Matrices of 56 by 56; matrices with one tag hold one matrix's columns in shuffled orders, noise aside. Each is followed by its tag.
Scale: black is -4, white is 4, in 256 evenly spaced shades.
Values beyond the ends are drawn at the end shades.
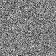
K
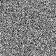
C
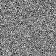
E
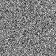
C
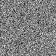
C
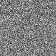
E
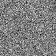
K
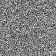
E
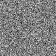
C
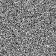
C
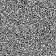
K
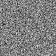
C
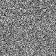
E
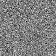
E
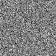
C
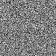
K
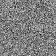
K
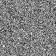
C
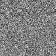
E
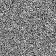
K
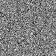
C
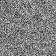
K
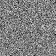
K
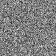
C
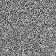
E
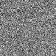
E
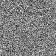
E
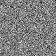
K
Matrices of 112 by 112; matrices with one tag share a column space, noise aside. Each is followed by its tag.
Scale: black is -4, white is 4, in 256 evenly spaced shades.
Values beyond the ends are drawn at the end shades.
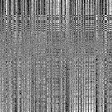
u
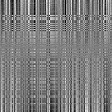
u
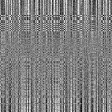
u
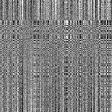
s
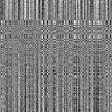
s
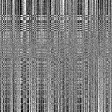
u
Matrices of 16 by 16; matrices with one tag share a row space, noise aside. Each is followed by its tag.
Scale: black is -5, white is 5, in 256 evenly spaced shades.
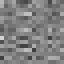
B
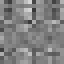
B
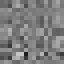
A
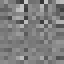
A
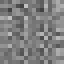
A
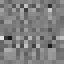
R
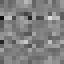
B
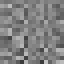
A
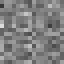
B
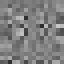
A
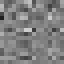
B
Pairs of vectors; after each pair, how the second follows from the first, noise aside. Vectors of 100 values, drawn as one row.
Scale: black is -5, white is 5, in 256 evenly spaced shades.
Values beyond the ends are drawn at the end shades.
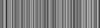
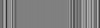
partly zeroed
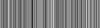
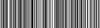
scaled up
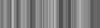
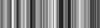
scaled up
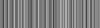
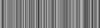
shuffled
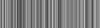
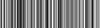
scaled up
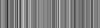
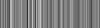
shuffled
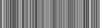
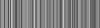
shuffled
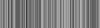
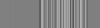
partly zeroed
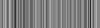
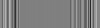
partly zeroed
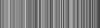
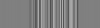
partly zeroed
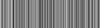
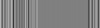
partly zeroed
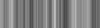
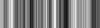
scaled up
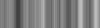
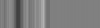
partly zeroed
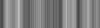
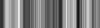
scaled up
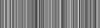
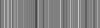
partly zeroed
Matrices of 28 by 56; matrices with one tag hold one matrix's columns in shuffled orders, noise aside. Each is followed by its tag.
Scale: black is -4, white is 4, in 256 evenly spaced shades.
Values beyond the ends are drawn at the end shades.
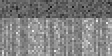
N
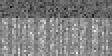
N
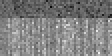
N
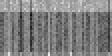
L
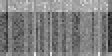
L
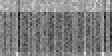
L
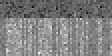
N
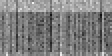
L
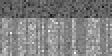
N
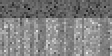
N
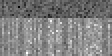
N
